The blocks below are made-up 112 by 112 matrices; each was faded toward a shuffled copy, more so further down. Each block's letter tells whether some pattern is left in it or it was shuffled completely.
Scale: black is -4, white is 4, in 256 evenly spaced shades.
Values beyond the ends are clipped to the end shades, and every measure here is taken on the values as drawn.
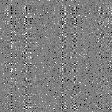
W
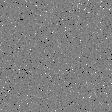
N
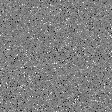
N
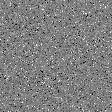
N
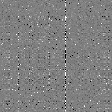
W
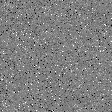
N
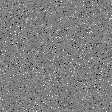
N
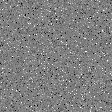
N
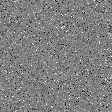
N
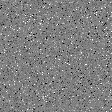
N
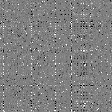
W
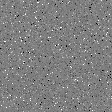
N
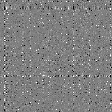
W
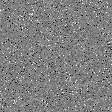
N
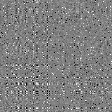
W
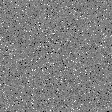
N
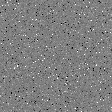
N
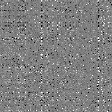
W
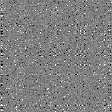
W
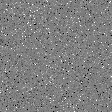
N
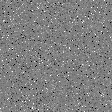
N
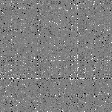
W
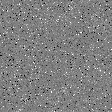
N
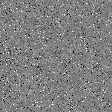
N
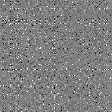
W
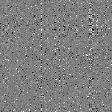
W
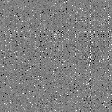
W
